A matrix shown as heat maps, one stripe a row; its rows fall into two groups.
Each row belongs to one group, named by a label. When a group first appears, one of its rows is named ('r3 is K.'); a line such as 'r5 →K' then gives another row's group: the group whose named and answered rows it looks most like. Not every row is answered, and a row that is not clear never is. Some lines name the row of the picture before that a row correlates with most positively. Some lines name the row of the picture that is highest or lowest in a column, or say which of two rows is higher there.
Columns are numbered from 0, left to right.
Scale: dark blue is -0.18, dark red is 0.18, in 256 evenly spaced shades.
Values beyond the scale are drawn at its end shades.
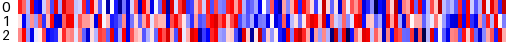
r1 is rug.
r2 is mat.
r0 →rug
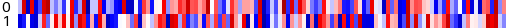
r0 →rug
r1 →rug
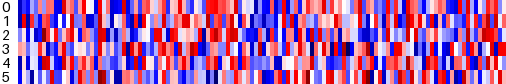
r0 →rug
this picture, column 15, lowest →2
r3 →mat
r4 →rug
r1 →rug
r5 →mat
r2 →rug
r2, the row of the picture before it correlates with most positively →1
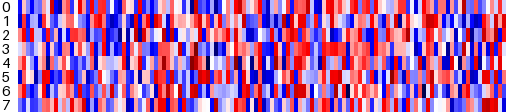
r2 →rug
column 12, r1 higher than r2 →Yes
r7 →rug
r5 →rug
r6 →mat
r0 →mat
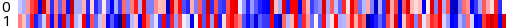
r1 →rug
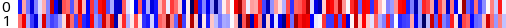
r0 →mat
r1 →mat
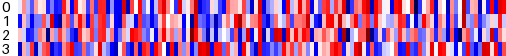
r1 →mat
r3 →rug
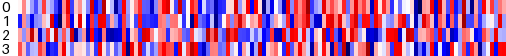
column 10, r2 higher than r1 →Yes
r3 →mat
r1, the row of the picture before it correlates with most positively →1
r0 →mat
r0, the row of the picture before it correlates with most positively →0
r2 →rug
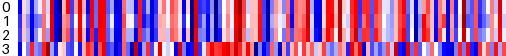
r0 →mat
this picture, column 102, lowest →3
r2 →mat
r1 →mat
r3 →rug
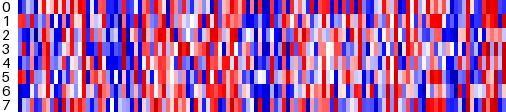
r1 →rug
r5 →rug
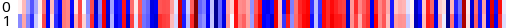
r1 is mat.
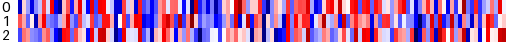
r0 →mat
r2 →mat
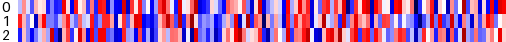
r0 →mat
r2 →mat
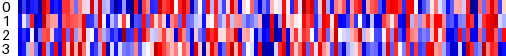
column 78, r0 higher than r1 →No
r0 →rug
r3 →rug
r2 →rug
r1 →rug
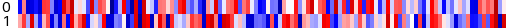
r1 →rug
